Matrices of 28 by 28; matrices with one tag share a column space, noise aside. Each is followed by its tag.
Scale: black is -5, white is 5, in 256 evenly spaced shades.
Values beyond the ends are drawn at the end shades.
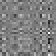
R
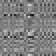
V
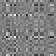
V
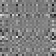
V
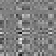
R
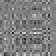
R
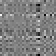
V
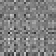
R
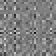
R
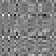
V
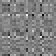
V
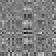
R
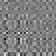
R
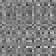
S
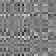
V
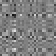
V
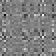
V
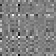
V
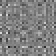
S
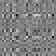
V
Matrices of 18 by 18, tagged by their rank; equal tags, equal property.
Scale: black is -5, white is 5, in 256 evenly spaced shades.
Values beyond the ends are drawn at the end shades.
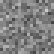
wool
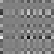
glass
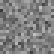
wool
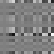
glass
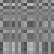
glass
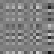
glass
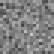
wool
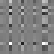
glass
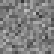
wool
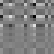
glass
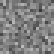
wool
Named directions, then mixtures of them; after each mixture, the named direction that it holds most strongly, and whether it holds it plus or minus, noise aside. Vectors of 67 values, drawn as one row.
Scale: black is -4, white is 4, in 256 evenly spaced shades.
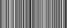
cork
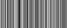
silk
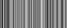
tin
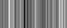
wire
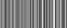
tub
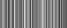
cork, plus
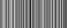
cork, plus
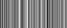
silk, minus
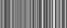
tub, plus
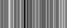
wire, plus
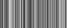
wire, plus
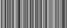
silk, plus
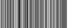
silk, plus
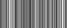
cork, plus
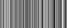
tub, minus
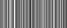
cork, plus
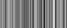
tub, plus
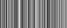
silk, minus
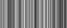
wire, minus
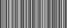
cork, plus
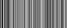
tin, plus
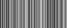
tin, plus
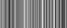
tub, plus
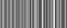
tub, plus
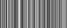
silk, minus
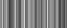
wire, minus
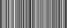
cork, plus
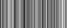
wire, plus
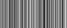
cork, minus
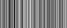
silk, minus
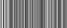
tin, minus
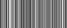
cork, plus
